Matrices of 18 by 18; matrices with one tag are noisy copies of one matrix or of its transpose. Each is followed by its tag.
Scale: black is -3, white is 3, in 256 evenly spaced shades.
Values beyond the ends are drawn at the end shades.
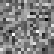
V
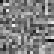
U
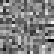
U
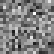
V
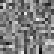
U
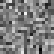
U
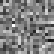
U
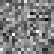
V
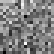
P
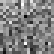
P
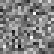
V
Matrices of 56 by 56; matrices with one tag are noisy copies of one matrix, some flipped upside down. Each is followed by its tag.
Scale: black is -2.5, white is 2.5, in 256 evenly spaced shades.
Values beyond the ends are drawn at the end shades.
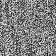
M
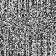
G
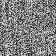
M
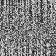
G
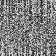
G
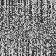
G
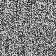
M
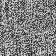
M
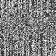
G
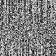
G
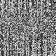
G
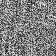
M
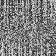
G
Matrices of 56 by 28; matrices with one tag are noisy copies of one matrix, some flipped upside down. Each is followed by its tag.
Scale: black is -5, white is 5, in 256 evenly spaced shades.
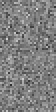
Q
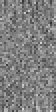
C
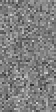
Q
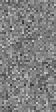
Q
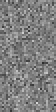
Q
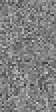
Q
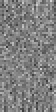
C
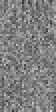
C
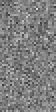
Q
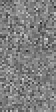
Q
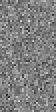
Q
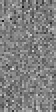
C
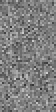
Q
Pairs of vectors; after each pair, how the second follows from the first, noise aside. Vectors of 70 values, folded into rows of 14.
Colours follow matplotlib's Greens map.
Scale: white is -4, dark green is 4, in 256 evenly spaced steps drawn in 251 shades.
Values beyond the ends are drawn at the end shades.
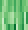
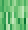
wrapped around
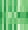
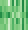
reversed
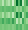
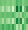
wrapped around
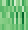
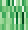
scaled up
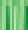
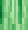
reversed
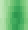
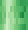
wrapped around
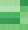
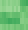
shrunk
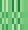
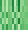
copied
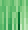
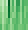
reversed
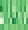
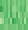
shrunk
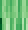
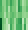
copied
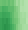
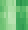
wrapped around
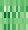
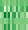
copied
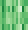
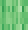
shrunk
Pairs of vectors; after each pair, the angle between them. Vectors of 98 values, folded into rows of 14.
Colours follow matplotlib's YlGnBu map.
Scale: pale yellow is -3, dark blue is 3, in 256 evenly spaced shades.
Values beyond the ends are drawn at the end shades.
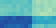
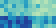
nearly parallel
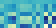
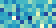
partly opposed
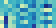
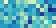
orthogonal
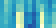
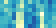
nearly parallel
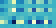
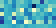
partly opposed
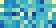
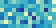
orthogonal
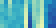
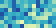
orthogonal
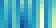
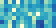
partly opposed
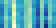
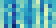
nearly opposite
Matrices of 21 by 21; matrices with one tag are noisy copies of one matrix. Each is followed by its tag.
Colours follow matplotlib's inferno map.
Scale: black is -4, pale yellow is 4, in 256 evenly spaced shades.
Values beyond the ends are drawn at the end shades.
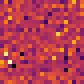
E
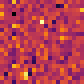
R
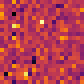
R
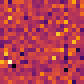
E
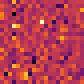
R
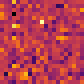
R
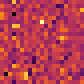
R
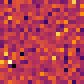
E
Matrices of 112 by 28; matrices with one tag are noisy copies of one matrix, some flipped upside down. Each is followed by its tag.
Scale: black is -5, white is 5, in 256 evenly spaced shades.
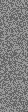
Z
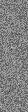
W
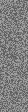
Z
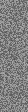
Z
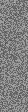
Z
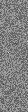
W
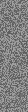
W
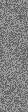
W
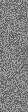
W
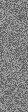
W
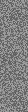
Z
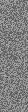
Z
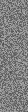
Z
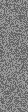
W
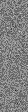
W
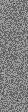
Z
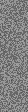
Z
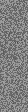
Z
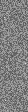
Z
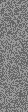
W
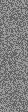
Z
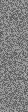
Z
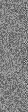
W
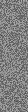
W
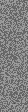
Z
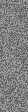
W
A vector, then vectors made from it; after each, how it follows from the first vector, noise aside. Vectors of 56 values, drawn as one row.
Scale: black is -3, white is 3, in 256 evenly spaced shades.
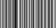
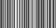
sign-scrambled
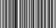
copied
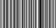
reversed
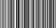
sign-scrambled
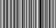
reversed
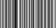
copied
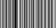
copied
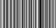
reversed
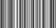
sign-scrambled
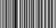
copied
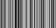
sign-scrambled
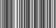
sign-scrambled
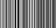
sign-scrambled
